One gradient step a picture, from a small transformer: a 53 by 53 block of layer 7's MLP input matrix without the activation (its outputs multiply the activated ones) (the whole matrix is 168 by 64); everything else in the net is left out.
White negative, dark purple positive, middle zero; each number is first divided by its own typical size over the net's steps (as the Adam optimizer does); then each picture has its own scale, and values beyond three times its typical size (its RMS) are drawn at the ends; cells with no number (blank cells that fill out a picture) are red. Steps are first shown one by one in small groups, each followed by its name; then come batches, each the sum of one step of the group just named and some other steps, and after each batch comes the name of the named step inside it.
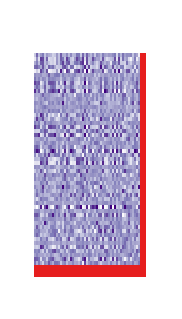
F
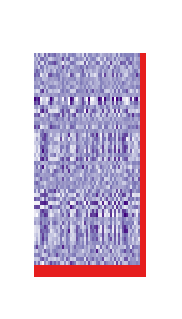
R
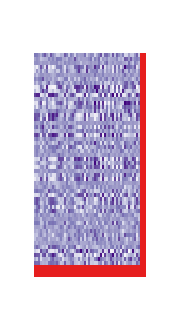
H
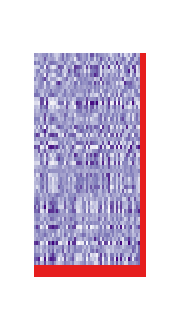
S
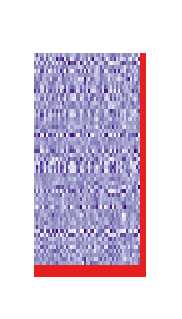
F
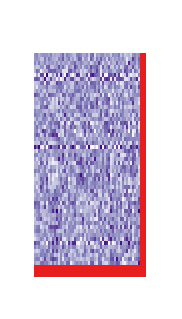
S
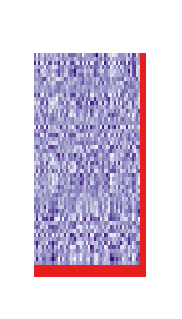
S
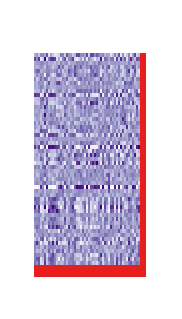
S
